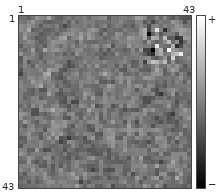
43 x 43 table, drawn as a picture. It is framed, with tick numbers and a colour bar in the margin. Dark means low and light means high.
Stripes: none. Odd patch: rougher, in the top right. Slope: none. Histogram: heavy tails on both sides. Roughest part: top right.
